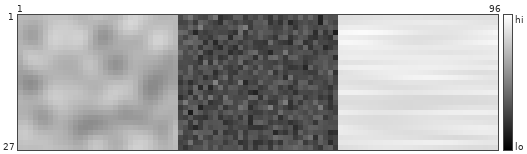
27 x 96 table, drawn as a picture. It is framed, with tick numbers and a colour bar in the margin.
The table splits into one row of 3 panels. Panel 1,1: high, blotchy. Panel 1,2: low, fine-grained. Panel 1,3: very high, streaked across, faint in contrast.
